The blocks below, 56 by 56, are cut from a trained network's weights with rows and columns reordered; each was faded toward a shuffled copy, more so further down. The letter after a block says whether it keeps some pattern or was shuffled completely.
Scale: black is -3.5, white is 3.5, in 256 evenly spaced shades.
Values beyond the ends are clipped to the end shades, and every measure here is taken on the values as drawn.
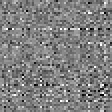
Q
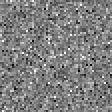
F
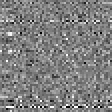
Q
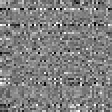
Q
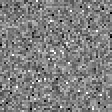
F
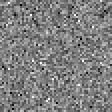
F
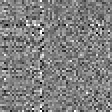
Q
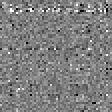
Q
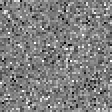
F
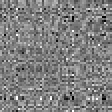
Q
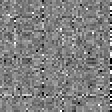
Q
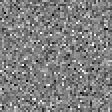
F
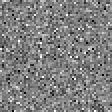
F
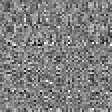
Q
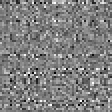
Q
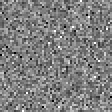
F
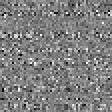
Q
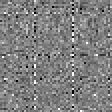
Q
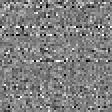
Q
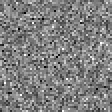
F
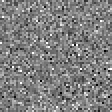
F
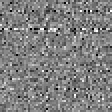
Q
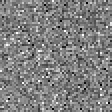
F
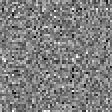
Q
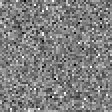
F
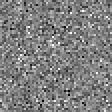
F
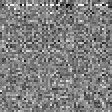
Q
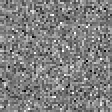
F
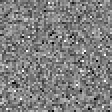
F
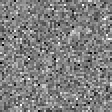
F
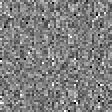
Q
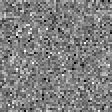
F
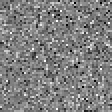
F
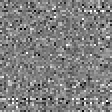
Q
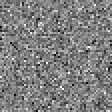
F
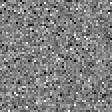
F
